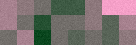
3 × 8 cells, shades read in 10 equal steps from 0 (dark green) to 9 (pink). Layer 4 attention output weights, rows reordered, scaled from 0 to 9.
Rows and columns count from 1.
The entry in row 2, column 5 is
4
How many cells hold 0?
1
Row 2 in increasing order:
1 3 4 4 4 5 6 6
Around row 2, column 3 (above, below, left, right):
4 0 4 4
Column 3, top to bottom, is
4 1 0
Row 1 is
6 5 4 2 2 5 9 9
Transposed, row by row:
6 6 4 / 5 4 6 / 4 1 0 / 2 4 4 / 2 4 3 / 5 5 4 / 9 3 3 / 9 6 5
